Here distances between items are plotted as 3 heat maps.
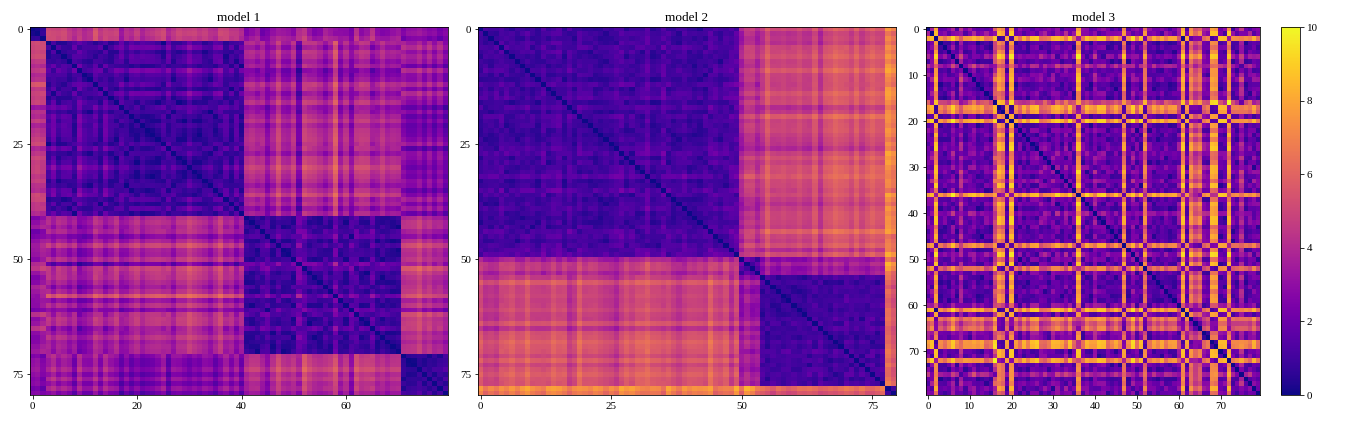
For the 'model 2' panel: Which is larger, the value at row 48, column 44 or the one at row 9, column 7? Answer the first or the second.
the first
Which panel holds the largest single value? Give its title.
model 3
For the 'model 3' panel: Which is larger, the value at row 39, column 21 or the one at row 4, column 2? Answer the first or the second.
the second
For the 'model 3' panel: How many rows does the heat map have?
80
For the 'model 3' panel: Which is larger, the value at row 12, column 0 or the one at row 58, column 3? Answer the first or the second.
the first
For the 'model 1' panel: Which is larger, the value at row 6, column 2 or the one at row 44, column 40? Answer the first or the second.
the first
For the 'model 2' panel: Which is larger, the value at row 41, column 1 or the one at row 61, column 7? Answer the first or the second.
the second
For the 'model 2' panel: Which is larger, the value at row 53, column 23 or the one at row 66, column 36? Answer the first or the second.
the second
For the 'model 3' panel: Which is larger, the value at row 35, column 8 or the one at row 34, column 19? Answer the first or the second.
the first
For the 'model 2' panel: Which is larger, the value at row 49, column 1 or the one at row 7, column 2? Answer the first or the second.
the first
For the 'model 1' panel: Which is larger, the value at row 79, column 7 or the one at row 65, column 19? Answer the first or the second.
the second
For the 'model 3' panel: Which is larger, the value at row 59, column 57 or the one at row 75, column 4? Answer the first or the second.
the second
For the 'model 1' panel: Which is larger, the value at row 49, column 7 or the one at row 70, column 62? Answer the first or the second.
the first
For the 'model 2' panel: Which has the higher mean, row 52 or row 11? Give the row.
52
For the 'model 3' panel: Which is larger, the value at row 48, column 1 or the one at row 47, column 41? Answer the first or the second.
the second
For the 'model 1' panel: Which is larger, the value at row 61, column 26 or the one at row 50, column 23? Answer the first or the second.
the second
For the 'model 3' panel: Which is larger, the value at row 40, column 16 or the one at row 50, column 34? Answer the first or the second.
the first
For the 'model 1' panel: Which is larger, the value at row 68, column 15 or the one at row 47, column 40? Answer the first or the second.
the second
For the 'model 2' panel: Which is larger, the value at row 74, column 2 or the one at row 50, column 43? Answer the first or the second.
the first
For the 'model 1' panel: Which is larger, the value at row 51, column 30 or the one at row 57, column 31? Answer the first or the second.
the second
